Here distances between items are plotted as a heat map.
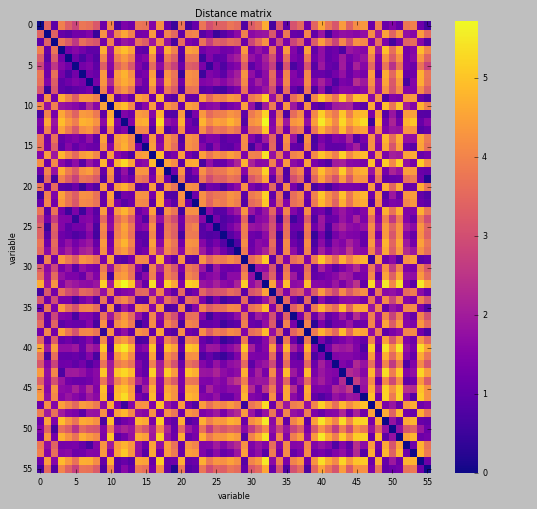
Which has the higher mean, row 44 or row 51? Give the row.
51
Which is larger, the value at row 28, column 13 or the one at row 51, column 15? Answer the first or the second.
the second
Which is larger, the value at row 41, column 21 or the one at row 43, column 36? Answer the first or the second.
the first
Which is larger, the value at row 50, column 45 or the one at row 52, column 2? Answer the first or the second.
the first
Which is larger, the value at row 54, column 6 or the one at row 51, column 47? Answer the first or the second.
the first
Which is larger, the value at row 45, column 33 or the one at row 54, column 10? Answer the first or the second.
the second
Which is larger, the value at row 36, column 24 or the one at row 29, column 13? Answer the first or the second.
the second
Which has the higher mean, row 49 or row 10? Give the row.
49
